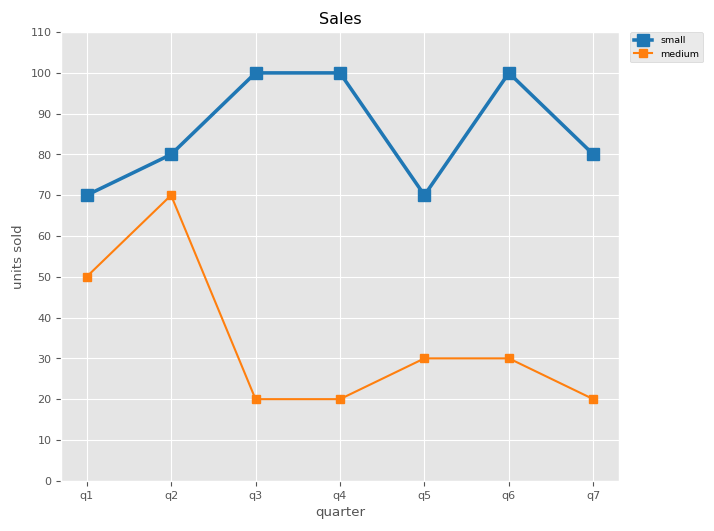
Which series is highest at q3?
small
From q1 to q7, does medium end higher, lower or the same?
lower
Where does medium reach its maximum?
q2
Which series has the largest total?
small
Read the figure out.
Title: Sales
x-axis: quarter, ticks q1 q2 q3 q4 q5 q6 q7
y-axis: units sold, ticks 0 10 20 30 40 50 60 70 80 90 100 110
Legend: small, medium
Values:
small: 70 80 100 100 70 100 80
medium: 50 70 20 20 30 30 20
